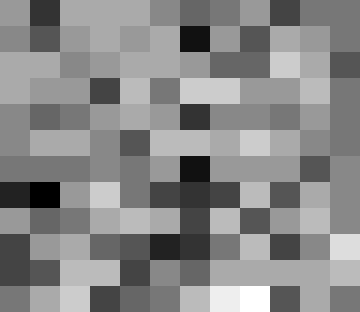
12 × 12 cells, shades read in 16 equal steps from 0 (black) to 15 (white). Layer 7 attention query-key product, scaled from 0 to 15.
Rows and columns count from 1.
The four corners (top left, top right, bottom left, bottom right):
9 7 7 7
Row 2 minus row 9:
-1 -1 2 0 -2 0 -3 -2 0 1 -2 -1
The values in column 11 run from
5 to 11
